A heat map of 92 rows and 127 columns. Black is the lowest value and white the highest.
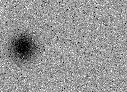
Ninth with the lowest average: middle left. Stripes: none. Dips: one, in the middle left. Odd rows or columns: none.
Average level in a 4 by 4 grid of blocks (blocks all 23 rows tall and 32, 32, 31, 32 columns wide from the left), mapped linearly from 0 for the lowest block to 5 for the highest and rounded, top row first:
5 5 5 5 | 1 4 5 5 | 0 4 5 5 | 5 5 5 5
